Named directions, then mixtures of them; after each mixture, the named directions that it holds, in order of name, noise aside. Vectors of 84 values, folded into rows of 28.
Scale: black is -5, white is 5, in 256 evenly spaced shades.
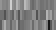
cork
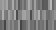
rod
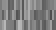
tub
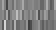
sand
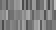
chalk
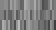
cork, rod, tub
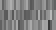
cork, sand, tub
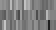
cork, tub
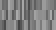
tub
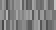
chalk, sand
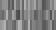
tub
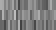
rod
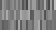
chalk, rod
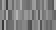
chalk, sand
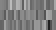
chalk, cork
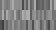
chalk, cork, rod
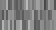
chalk, sand, tub
